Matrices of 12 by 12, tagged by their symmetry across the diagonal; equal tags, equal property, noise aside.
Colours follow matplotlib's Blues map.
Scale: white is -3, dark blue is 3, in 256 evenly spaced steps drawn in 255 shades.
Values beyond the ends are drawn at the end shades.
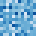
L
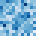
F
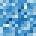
F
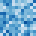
L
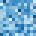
L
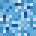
F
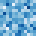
L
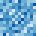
F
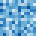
L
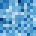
F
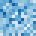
F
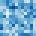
L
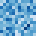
F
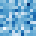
L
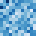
F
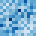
F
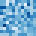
L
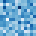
L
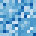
F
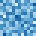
F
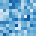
L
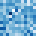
L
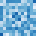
F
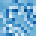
L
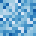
F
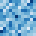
F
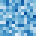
L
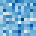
L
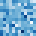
L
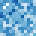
F
